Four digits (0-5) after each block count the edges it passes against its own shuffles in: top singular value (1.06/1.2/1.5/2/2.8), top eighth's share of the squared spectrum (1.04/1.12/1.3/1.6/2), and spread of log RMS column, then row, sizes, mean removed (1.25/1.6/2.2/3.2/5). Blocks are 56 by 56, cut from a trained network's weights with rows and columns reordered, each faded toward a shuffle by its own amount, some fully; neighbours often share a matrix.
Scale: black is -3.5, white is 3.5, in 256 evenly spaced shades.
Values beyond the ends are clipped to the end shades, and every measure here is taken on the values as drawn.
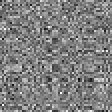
4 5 1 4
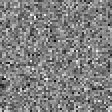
3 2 1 1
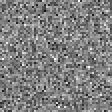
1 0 0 0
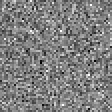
0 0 0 0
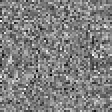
3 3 1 1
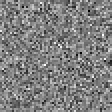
0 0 0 0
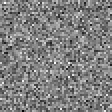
1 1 0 0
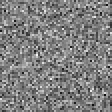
0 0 0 0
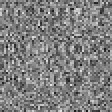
4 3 1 2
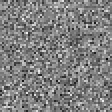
2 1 0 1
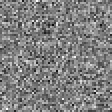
4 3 1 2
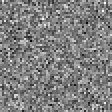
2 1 0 0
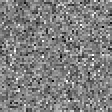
0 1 0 0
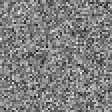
0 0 0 0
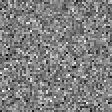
0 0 0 0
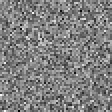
2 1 0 0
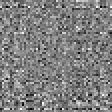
4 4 1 3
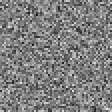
1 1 0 0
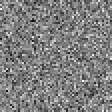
2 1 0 0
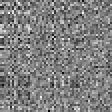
4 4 3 1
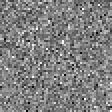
0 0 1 0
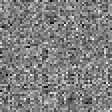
3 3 1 2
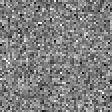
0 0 0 0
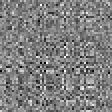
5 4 3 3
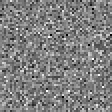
3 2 0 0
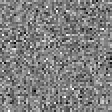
3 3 1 1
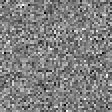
3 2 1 1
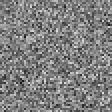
2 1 0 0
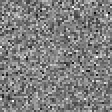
1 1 0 0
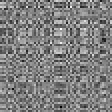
5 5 3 4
